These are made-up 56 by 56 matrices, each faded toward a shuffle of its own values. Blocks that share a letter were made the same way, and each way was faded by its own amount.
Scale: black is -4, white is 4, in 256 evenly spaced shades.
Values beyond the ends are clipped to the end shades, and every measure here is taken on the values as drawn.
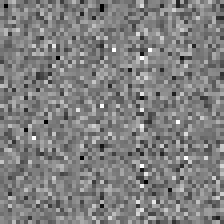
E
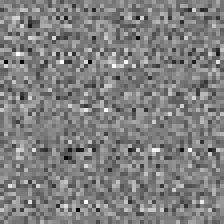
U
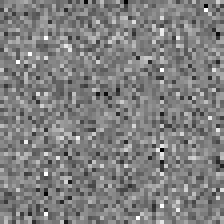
E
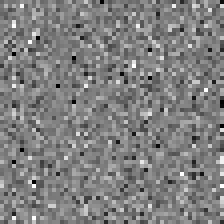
E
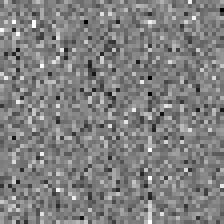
E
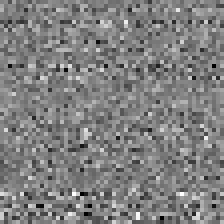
U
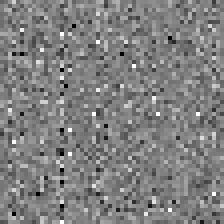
E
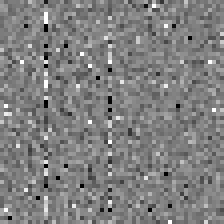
E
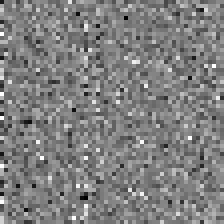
E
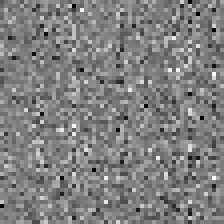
E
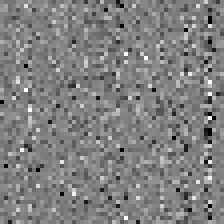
E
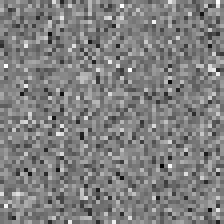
E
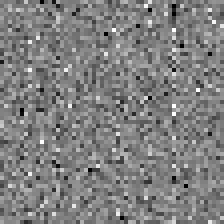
E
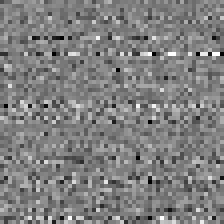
U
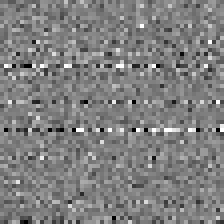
U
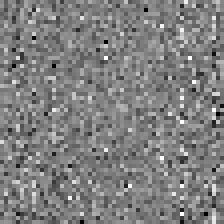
E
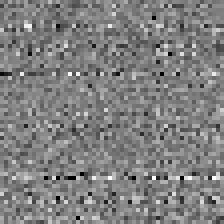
U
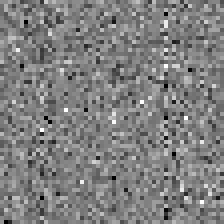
E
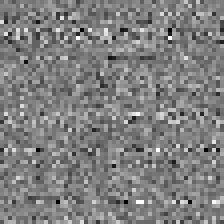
U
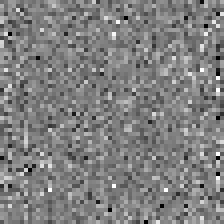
E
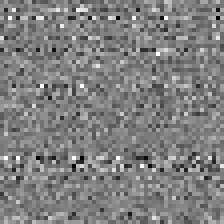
U
